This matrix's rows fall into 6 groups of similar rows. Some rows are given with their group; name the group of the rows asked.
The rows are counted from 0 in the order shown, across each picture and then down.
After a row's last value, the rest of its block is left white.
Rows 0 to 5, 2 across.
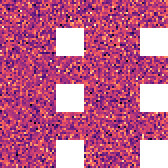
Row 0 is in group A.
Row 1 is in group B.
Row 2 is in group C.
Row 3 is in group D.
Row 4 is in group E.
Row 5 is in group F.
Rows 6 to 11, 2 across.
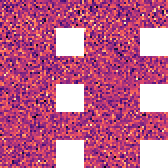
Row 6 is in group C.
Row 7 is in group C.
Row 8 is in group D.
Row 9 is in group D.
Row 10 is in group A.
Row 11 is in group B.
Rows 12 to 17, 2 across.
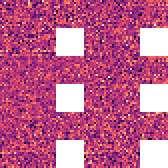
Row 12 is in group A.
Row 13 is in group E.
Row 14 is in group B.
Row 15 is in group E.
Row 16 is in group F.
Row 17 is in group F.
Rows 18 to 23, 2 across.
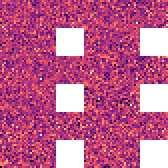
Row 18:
A
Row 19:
D
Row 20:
C
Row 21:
D
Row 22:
C
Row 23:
B
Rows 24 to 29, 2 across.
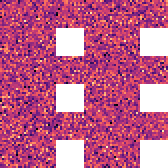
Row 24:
E
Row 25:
B
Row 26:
F
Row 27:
C
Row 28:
E
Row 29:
B
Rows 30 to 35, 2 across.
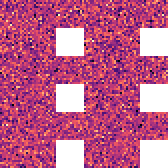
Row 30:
C
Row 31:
F
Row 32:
E
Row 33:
A
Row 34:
B
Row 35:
E
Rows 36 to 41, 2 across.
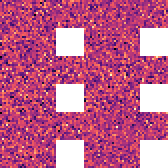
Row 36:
F
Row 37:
C
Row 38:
B
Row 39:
F
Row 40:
B
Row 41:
D
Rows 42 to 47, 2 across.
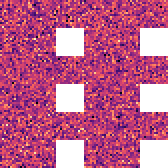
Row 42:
A
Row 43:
B
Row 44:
D
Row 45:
A
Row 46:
B
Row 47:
A
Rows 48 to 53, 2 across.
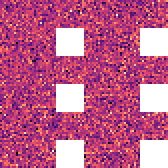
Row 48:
C
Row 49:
D
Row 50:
A
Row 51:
F
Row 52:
E
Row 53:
F
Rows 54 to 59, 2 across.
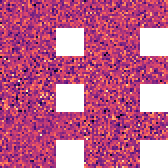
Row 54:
A
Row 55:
B
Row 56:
E
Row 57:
B
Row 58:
C
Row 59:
A
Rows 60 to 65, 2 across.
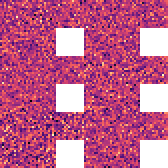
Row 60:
F
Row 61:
B
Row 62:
B
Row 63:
B
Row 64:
D
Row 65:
B
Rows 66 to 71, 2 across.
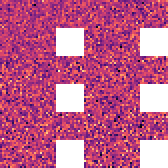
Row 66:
A
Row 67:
D
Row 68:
C
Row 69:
F
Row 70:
B
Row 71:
E
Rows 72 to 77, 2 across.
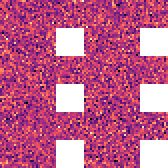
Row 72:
D
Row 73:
A
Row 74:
F
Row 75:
F
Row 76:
C
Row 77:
C
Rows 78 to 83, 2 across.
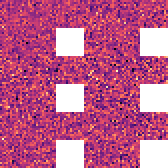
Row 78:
A
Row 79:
C
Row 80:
E
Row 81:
D
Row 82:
A
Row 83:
D
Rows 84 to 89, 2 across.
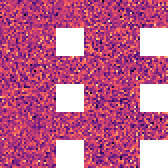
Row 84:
E
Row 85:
E
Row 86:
F
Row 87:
D
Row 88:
A
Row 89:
D
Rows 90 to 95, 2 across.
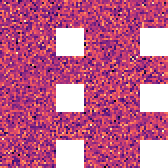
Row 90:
E
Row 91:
F
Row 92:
D
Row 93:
B
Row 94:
A
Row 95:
B
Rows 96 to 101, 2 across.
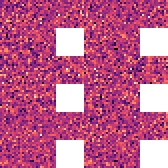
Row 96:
C
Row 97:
C
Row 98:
B
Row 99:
E
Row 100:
C
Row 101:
C
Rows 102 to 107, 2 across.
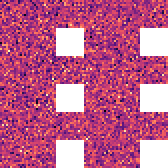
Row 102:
E
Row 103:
C
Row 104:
D
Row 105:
B
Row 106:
B
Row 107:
A
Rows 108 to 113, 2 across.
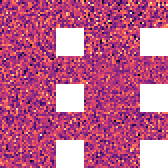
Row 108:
B
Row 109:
E
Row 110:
E
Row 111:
A
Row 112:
C
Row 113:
D
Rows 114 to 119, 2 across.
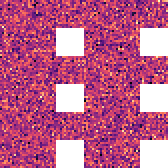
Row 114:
A
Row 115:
D
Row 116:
E
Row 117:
F
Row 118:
D
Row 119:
E
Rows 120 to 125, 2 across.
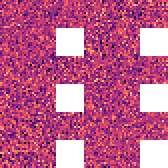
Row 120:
E
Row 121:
E
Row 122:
D
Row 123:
E
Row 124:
F
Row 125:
B
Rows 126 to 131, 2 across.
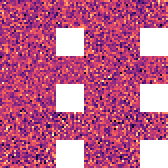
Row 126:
E
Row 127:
D
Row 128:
B
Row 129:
E
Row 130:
D
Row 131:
D
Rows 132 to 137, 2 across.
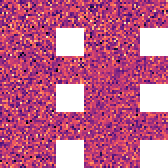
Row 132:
B
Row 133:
C
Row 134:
E
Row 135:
A
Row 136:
B
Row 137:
E
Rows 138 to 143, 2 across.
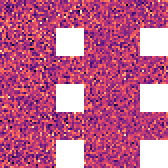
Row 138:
C
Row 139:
D
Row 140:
F
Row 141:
C
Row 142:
D
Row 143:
C
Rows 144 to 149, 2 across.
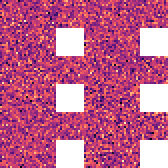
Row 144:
E
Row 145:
F
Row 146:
B
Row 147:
D
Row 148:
B
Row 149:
F
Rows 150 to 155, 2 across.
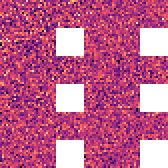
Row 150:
F
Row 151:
B
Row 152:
D
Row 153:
A
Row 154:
B
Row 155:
F
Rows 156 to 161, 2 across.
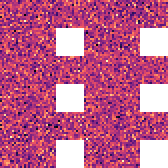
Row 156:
E
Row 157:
D
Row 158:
F
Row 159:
F
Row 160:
E
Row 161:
A
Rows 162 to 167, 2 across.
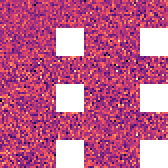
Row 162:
A
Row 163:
B
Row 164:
F
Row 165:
D
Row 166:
F
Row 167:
D
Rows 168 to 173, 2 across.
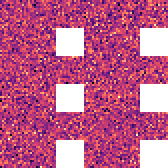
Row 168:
A
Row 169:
E
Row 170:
F
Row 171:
B
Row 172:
C
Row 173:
D
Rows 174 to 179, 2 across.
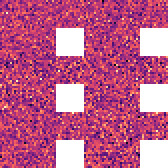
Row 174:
B
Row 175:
E
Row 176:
C
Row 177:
D
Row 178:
F
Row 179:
F
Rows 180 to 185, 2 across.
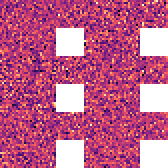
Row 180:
C
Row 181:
F
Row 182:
A
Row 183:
B
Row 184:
F
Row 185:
B
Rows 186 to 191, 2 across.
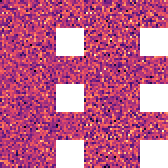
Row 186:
B
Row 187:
B
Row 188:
F
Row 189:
F
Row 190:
E
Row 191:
B
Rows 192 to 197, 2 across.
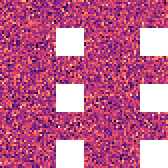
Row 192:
D
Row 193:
F
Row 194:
A
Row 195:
F
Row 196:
C
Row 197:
D
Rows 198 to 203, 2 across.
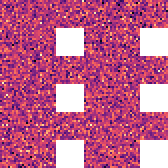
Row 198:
C
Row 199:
E
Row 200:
A
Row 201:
F
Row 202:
B
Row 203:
B
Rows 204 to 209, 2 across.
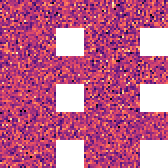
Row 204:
E
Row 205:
A
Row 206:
B
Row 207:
A
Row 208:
B
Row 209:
F
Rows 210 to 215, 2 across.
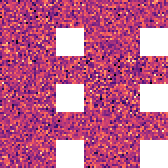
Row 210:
E
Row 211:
F
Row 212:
A
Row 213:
E
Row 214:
E
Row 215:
B
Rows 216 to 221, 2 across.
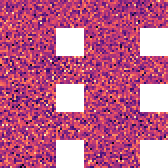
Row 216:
C
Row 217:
D
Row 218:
D
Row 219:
B
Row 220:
B
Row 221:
D
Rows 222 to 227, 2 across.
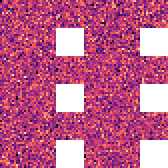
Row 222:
B
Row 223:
A
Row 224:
E
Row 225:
F
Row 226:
E
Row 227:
F
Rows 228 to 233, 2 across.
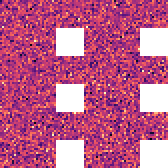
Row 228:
B
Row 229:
A
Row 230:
A
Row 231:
C
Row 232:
D
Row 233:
F
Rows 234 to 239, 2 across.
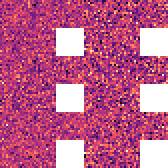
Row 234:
A
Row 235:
E
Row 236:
A
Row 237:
D
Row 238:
B
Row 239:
F
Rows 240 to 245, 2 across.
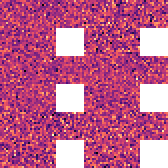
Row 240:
D
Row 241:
A
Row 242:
E
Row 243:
D
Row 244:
D
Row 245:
B
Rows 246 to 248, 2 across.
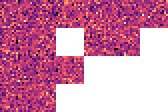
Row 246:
E
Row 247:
C
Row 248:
E
